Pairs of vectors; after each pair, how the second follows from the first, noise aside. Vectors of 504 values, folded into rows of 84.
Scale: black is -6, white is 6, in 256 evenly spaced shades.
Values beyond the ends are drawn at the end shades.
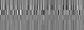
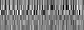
scaled up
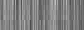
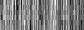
scaled up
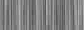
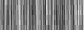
scaled up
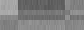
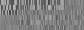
sign-scrambled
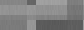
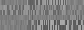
sign-scrambled
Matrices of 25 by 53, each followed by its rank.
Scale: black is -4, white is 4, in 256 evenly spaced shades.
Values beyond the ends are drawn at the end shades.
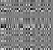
two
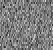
full rank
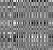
two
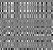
two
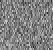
full rank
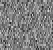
full rank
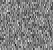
full rank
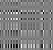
one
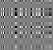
one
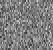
full rank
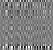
two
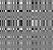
one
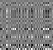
two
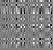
two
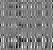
two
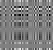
one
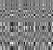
two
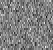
full rank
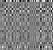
two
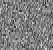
full rank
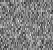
full rank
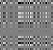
one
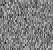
full rank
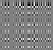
one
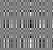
one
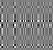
one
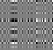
one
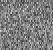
full rank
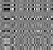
two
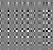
one
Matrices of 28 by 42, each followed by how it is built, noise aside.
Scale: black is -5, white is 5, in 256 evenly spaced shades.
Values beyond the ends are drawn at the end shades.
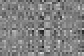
low rank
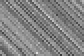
Toeplitz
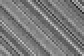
Toeplitz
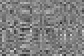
low rank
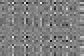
low rank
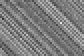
Toeplitz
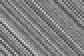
Toeplitz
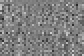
low rank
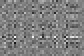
low rank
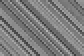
Toeplitz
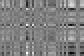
low rank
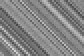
Toeplitz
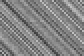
Toeplitz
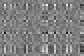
low rank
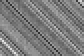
Toeplitz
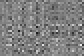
low rank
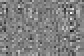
low rank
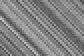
Toeplitz
